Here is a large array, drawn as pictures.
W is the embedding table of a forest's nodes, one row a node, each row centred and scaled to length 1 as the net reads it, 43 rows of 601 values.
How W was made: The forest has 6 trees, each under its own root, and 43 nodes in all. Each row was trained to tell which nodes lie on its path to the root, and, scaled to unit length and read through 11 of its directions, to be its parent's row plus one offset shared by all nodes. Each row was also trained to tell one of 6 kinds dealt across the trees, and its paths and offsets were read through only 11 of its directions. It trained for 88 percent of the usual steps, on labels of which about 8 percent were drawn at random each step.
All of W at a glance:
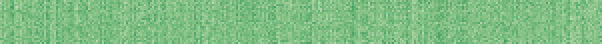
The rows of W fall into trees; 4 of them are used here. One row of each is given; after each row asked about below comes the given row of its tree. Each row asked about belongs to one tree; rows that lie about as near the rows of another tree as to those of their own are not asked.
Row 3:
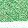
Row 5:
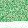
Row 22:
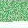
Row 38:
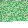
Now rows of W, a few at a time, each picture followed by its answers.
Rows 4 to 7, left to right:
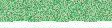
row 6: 3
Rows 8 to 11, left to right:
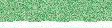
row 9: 3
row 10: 22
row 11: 5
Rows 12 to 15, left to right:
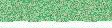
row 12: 22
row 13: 38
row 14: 3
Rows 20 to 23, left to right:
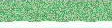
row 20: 38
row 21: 3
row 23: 3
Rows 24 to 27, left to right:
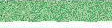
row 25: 38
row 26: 5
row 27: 22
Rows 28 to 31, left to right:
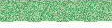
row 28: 5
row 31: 5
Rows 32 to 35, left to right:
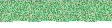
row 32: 3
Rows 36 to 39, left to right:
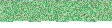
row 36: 22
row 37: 3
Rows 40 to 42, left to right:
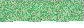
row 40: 5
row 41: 5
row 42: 3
